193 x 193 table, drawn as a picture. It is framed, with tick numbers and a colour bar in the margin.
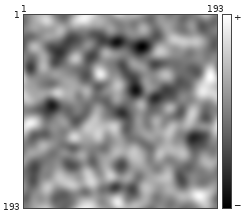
Lone odd cells: none. Ninth with the lowest average: top middle. Histogram: bell-shaped. Grain: smooth.
